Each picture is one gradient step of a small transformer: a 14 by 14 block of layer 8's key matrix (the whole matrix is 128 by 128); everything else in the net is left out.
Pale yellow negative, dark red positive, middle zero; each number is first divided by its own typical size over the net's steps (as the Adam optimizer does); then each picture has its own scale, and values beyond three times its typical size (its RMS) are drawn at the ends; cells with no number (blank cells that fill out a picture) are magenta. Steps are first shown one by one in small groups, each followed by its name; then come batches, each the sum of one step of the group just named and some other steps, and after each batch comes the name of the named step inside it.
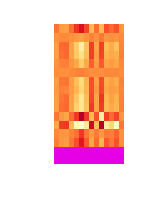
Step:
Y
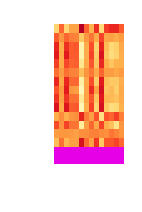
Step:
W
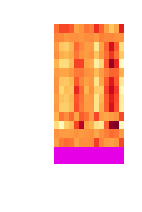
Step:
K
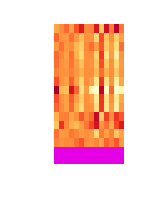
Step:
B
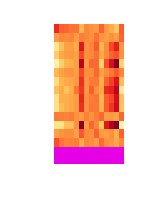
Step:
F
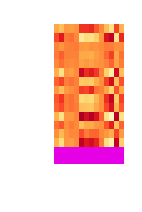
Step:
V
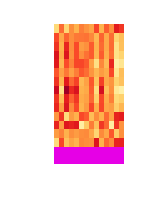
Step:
W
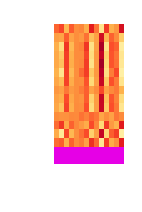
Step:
V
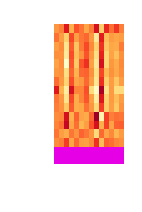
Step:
B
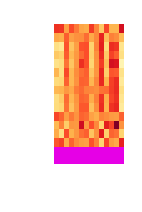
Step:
F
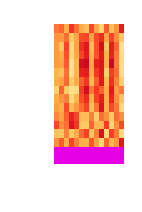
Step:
V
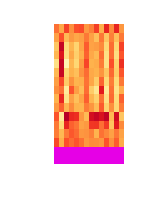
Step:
B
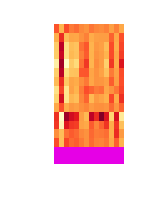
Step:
V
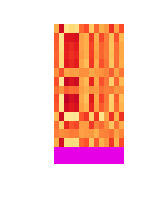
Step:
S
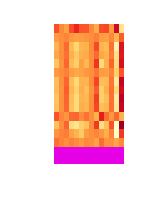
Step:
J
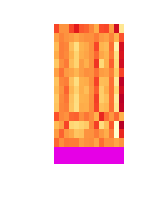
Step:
J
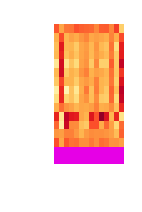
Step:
J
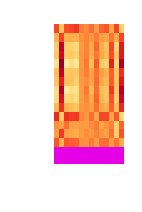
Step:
J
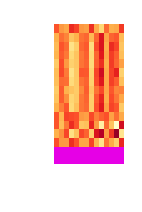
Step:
J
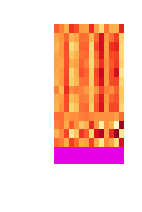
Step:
J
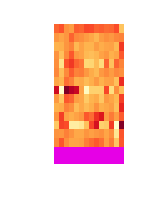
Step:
J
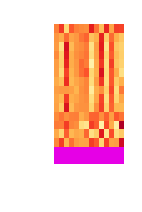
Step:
J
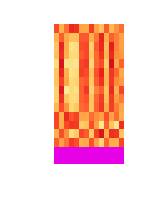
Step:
J
